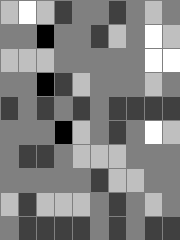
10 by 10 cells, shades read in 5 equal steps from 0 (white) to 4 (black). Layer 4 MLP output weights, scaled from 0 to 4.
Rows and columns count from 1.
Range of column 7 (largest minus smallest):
2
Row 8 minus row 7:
0 -1 -1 0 1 2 0 -1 0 0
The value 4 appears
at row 2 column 3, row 4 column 3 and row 6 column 4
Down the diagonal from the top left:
1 2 1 3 3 2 1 1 1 3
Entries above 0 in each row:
9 9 8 10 10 9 10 10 10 10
